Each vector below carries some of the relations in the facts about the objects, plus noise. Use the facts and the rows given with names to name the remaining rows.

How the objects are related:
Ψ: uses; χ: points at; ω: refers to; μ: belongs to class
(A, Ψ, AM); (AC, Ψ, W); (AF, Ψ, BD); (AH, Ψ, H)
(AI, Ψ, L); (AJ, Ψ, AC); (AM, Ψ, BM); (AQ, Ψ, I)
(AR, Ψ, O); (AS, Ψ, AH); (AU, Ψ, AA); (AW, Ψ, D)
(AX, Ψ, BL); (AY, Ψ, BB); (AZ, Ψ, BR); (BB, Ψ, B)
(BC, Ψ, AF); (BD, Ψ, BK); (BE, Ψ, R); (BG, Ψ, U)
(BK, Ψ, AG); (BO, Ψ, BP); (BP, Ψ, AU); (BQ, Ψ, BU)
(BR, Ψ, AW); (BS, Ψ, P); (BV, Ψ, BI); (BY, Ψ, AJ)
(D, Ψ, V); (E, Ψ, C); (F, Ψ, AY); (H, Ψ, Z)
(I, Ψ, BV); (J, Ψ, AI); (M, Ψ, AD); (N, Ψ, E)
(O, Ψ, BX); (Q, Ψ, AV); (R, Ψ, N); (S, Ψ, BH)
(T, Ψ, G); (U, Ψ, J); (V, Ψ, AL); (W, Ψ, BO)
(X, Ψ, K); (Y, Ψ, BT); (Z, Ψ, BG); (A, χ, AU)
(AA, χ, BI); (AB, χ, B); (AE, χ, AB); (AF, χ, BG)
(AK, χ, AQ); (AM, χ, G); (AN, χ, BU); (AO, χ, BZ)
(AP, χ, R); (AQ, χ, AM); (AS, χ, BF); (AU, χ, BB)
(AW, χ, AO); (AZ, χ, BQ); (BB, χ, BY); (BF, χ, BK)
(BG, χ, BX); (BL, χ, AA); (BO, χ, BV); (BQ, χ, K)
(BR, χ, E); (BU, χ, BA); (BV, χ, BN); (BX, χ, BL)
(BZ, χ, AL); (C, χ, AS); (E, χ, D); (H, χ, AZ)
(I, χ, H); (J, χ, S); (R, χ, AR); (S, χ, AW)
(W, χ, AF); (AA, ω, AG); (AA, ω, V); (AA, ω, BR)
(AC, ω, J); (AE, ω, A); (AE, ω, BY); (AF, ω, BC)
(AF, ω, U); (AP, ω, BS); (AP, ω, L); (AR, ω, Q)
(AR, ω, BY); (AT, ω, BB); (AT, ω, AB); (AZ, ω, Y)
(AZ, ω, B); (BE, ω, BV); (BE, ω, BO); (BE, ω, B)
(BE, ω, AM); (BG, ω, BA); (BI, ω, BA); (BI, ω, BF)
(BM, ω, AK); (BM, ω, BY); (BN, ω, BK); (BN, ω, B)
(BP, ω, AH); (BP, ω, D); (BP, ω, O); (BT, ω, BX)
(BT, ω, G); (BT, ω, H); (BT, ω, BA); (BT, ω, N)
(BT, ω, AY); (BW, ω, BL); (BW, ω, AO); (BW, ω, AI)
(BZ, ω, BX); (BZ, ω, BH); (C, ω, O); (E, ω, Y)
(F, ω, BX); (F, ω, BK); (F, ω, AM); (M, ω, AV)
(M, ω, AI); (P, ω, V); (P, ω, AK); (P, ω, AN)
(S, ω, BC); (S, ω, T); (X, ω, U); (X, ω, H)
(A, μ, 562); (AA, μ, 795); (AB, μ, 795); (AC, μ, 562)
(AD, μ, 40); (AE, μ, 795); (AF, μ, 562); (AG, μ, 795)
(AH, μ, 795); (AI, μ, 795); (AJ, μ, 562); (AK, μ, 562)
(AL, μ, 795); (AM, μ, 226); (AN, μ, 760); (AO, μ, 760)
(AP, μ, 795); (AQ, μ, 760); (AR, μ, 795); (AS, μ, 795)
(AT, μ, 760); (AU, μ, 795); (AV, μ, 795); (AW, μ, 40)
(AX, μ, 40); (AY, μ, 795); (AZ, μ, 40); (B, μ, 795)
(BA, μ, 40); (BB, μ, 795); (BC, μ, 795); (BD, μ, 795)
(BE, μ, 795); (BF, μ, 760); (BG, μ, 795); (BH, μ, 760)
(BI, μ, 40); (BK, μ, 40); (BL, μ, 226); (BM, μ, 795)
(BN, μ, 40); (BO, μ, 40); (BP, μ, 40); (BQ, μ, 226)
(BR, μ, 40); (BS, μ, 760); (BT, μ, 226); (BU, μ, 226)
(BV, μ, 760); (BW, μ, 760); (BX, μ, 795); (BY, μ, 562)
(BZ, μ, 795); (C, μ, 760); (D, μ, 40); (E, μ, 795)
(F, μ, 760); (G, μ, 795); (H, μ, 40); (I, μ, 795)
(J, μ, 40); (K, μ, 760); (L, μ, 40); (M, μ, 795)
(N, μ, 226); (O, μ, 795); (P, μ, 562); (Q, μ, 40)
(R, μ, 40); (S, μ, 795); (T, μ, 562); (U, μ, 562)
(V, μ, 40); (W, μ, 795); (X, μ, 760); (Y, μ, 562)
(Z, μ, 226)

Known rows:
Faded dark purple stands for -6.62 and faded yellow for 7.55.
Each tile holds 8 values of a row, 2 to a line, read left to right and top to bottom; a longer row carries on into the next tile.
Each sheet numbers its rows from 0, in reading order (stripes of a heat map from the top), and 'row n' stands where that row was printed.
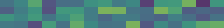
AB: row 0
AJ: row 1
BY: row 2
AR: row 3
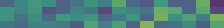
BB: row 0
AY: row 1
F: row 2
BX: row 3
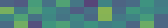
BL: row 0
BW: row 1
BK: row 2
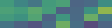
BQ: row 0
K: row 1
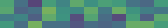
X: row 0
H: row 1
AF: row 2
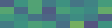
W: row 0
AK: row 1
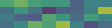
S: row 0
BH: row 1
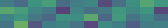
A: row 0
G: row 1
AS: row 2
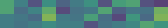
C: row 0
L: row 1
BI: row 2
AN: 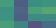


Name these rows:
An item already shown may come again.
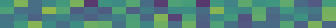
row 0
BP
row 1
AR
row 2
AA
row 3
P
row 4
H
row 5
F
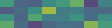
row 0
K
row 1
M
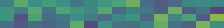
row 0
H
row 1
AK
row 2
AP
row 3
BG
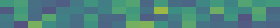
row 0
BE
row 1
AX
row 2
AC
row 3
T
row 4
H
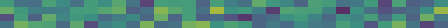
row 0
AF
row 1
BU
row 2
X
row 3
AC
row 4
AW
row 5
AM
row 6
AL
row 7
K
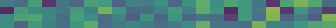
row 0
B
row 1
Y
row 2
Q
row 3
BO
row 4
BN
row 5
BZ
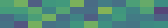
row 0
AZ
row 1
BP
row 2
AU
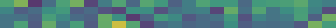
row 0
BM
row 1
AE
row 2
AO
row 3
J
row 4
AQ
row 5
E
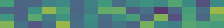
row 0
K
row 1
BS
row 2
BG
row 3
BT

